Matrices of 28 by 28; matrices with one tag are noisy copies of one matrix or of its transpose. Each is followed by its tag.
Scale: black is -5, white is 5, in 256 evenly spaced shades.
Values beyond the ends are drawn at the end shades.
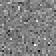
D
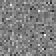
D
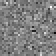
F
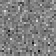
D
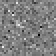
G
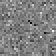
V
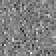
V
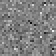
V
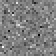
G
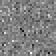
V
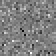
V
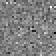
F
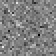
G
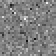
G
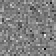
D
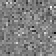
F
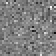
F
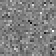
V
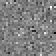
F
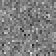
V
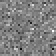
V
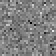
V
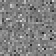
D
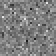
G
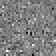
F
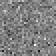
D
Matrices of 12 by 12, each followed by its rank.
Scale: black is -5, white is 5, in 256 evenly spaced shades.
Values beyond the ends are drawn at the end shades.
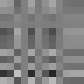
one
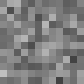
full rank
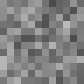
full rank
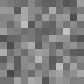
full rank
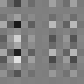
one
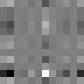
one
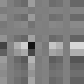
one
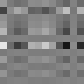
one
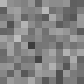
full rank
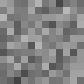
full rank
